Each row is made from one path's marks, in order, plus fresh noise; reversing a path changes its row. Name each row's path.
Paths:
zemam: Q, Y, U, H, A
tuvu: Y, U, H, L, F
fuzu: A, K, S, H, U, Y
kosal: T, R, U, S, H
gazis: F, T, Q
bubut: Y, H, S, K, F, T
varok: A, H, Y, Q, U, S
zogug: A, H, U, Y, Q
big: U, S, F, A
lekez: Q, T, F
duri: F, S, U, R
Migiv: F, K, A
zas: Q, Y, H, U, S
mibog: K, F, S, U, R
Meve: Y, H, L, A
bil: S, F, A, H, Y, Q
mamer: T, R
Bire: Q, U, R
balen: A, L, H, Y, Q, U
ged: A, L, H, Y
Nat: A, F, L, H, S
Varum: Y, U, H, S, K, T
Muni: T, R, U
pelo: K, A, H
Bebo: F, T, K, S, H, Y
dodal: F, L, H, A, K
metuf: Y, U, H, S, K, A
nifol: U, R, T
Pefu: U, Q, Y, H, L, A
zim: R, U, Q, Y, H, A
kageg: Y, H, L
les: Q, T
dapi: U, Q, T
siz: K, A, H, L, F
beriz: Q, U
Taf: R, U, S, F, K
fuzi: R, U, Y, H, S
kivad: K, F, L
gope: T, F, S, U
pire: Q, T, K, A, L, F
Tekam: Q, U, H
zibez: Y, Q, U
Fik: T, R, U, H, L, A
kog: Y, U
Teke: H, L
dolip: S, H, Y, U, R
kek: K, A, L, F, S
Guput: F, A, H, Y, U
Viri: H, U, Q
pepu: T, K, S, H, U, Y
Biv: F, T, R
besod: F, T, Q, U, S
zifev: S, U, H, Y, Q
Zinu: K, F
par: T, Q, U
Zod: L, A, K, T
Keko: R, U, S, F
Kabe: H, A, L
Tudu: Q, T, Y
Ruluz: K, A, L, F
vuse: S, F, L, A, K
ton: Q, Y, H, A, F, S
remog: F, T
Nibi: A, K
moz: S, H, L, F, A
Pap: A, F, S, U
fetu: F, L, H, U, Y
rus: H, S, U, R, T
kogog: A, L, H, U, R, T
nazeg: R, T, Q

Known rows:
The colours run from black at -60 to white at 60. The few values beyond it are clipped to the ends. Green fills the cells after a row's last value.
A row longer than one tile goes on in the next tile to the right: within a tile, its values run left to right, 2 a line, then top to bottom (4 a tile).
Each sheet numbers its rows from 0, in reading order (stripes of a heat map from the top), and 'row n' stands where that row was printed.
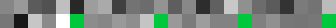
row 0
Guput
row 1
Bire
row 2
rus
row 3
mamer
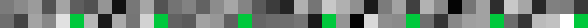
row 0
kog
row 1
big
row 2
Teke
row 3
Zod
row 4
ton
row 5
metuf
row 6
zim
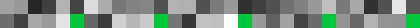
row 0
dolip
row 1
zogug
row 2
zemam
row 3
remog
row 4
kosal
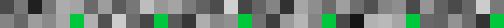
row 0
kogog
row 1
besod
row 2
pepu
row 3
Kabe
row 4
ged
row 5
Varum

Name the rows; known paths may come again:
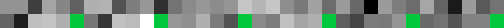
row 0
Pefu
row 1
zemam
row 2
dapi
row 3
Viri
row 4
dodal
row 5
Nibi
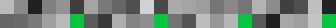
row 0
pelo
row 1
pepu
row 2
zibez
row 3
fuzu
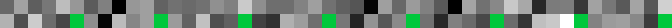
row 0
besod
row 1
moz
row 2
lekez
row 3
kageg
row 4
Ruluz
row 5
vuse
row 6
zim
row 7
nazeg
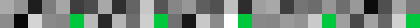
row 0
ton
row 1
Pap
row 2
Guput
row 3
Bire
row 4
duri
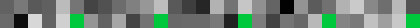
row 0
tuvu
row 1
remog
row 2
Zod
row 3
Migiv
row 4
Tekam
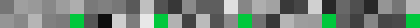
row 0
par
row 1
fetu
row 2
gope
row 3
fuzi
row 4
kivad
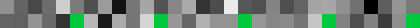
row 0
Varum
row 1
big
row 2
kosal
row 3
Muni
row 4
Taf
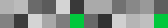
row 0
zas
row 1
balen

